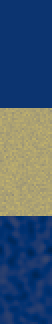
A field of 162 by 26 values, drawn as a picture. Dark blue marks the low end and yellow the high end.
The table splits into 3 rows of 1 panel. Panel 1,1: very low, flat. Panel 2,1: high, fine-grained, faint in contrast. Panel 3,1: very low, blotchy, faint in contrast.
